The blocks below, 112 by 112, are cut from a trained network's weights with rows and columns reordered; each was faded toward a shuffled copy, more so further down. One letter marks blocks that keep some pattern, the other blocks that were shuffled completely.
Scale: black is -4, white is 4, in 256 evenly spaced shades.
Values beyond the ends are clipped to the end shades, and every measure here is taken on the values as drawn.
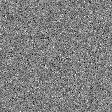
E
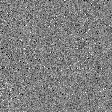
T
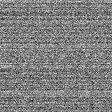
T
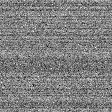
T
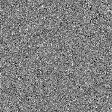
T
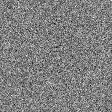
E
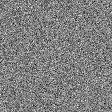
E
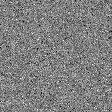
E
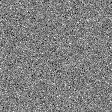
E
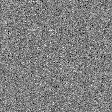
T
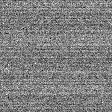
T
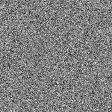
E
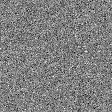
E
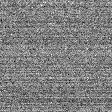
T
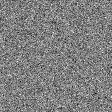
E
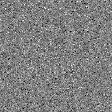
T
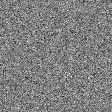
E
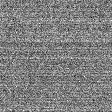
T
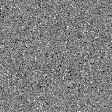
T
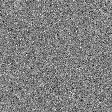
E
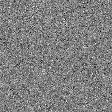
T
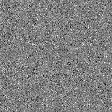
T
